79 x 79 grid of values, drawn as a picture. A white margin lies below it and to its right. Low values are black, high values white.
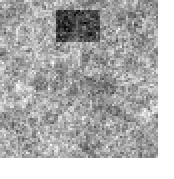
Grain: blotchy. Odd patch: lower, in the top middle. Ninth with the lowest average: top middle.
